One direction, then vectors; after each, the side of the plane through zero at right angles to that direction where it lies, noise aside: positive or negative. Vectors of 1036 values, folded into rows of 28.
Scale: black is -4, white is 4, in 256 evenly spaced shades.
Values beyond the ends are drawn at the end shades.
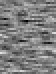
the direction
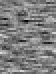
positive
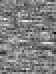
negative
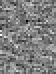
positive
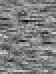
positive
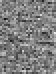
positive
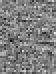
positive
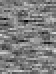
positive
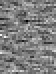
positive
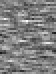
negative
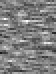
negative
